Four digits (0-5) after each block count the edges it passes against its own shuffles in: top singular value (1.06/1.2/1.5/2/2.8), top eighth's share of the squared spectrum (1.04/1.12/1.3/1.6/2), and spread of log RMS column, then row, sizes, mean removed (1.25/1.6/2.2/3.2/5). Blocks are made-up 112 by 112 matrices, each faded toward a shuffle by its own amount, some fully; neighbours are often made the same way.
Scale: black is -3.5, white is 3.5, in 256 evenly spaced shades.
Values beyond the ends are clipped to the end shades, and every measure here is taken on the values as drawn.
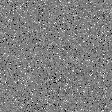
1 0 0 0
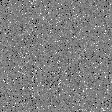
1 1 1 0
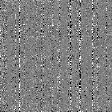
3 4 4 2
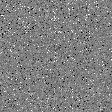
0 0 0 0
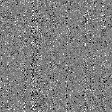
2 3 3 2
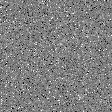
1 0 0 0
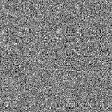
4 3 2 1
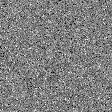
0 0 0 0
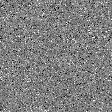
0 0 0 1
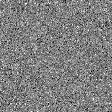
3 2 0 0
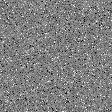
1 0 0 0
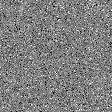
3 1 0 0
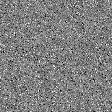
3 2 0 0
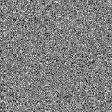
4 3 2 2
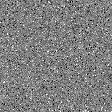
3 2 0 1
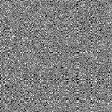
5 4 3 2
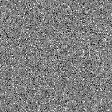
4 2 1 1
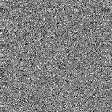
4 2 1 1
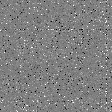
3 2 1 0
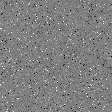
0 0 0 0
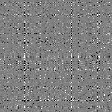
5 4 3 3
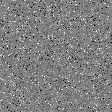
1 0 0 0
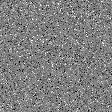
0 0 0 0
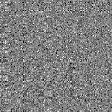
4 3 2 2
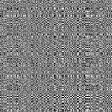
5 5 4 4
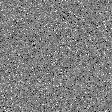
0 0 0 0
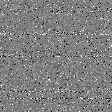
2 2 0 2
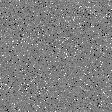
0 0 0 0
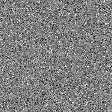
0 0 0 2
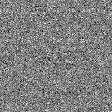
3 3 1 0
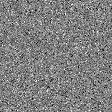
2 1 0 0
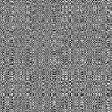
5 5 4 4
